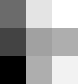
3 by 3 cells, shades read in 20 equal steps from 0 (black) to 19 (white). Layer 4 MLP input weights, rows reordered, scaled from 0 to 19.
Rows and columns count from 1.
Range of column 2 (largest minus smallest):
5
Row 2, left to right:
5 12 13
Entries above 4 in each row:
3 3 2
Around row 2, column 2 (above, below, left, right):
17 13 5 13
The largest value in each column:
8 17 19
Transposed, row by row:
8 5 0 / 17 12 13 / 19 13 18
